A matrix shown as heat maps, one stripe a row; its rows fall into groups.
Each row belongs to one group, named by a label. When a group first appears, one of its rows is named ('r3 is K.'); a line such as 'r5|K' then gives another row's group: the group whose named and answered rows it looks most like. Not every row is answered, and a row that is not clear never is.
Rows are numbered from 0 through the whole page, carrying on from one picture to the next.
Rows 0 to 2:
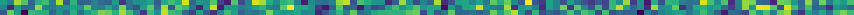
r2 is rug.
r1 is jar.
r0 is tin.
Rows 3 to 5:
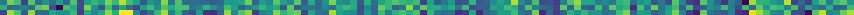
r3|rug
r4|jar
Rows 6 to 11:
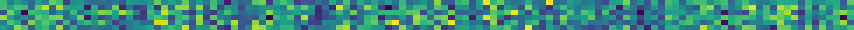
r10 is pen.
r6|tin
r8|rug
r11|tin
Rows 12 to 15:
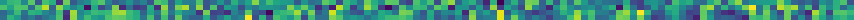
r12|pen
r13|tin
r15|rug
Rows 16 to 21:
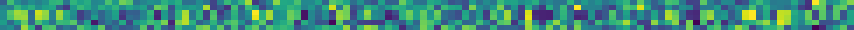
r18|tin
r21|pen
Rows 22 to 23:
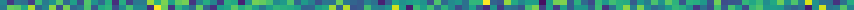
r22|jar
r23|pen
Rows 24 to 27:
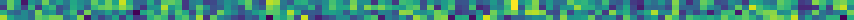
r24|rug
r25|rug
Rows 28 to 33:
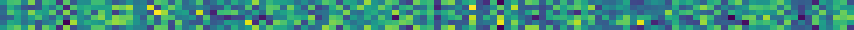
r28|pen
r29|rug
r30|pen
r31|rug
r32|rug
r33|pen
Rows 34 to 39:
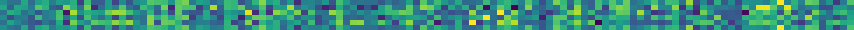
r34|jar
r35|jar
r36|rug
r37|jar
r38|rug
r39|jar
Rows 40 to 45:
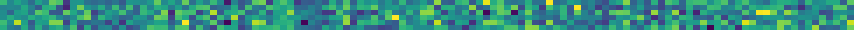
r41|pen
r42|jar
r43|pen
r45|jar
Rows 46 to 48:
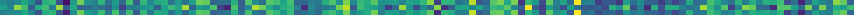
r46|pen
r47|tin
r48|pen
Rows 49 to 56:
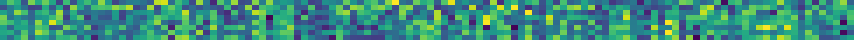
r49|pen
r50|rug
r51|tin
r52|tin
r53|tin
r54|jar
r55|tin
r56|jar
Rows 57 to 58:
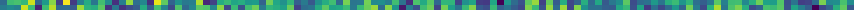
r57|pen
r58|pen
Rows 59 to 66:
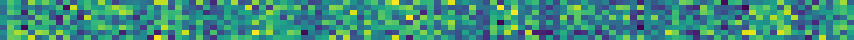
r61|rug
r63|pen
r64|rug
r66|pen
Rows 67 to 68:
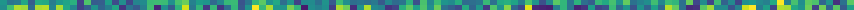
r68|tin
